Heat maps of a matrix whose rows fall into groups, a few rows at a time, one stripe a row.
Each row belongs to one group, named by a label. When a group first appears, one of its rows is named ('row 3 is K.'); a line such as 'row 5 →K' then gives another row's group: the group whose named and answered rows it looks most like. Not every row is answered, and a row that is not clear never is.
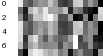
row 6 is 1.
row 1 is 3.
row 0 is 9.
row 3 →9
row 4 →9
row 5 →1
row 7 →3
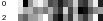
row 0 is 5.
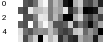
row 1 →3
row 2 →9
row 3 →3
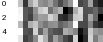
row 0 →1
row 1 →9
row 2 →9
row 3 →1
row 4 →5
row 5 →5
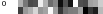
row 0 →5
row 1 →3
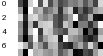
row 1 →3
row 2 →1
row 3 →3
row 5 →3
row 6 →9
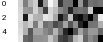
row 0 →3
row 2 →3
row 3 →5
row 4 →9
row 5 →9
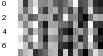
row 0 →1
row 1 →1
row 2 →5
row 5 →1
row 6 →9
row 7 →5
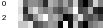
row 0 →5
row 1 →1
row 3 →5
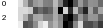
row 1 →5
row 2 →9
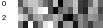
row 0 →5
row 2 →9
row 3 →3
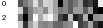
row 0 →3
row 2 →3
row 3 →1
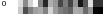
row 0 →1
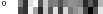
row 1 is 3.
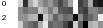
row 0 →1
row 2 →3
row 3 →5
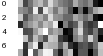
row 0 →1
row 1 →3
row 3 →3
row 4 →9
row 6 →3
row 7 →3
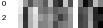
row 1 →1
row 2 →1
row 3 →1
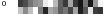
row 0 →3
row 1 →1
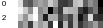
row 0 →9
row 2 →1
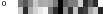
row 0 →3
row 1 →5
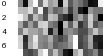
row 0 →3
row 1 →5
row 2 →9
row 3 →5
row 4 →5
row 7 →9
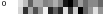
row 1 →5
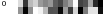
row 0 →1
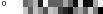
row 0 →3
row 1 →9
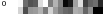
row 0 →9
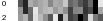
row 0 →3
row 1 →3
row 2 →5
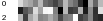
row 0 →5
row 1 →3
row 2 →1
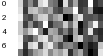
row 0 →5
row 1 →1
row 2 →9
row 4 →1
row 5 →9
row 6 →3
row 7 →3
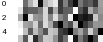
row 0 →3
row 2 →3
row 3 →5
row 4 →9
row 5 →3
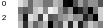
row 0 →9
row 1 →3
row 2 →3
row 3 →5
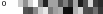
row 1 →9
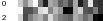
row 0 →1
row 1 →9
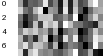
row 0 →5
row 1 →5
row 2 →5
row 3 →3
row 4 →5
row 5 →5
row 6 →5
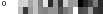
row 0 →5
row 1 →1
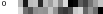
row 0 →3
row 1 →9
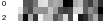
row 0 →9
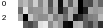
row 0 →5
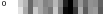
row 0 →9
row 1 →9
